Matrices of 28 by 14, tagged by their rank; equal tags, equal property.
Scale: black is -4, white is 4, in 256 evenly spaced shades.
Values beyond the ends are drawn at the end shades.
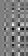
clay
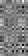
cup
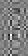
cup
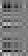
clay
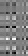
clay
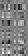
cup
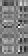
cup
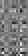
cup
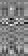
cup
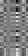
clay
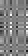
clay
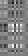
clay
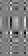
clay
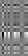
clay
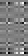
clay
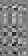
cup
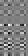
clay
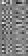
cup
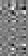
cup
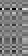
clay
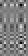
clay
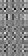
cup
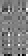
cup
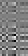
clay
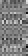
cup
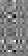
cup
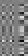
clay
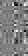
cup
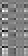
clay
